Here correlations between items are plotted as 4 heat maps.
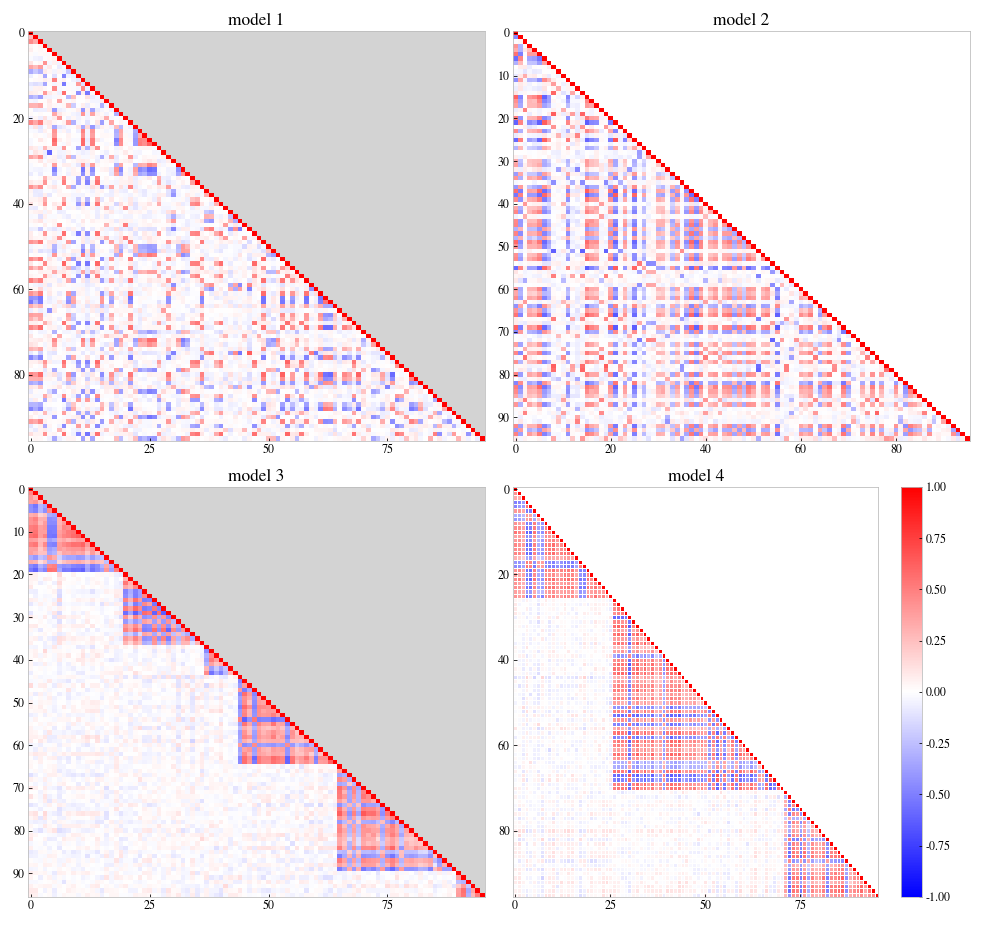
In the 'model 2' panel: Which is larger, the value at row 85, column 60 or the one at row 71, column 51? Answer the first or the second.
the first
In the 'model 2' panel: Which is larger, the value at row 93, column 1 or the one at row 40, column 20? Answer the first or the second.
the first
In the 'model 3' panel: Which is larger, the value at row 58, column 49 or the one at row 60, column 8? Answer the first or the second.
the first
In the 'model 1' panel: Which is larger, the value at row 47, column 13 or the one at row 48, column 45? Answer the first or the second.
the second
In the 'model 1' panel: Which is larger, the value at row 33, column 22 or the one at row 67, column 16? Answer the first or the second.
the first
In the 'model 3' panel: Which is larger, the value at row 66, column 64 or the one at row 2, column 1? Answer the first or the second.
the second
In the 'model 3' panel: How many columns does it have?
96
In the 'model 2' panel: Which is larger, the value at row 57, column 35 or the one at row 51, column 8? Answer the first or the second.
the first
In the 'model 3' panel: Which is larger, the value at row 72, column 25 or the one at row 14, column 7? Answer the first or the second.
the second
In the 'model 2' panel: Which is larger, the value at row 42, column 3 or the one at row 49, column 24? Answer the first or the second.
the first
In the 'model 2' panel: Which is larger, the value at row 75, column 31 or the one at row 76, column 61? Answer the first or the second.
the first
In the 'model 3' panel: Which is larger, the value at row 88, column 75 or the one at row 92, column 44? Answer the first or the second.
the first
